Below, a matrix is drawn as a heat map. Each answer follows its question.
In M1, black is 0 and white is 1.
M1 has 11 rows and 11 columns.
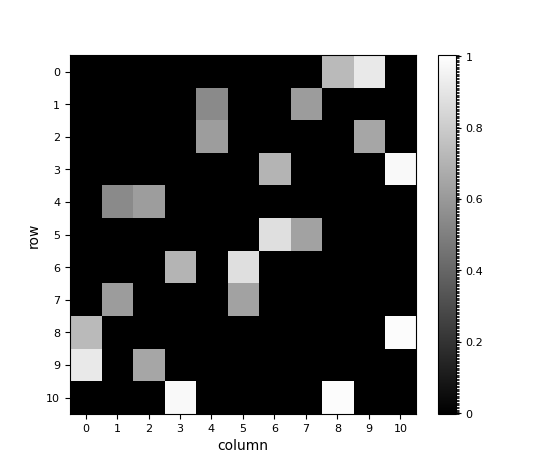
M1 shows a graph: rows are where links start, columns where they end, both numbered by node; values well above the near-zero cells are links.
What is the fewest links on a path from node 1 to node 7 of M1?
1
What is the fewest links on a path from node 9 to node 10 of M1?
3
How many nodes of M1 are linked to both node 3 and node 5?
1
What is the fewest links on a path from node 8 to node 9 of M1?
2
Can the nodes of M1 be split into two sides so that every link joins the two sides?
no
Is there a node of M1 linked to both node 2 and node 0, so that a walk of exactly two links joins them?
yes
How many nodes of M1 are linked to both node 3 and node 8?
1
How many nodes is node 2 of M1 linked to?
2
